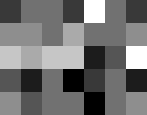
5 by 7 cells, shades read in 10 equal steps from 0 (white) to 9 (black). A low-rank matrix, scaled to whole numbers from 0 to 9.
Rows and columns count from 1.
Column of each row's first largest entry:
1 3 5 4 5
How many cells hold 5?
11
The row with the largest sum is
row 4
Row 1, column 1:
7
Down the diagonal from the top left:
7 4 2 9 9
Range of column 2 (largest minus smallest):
5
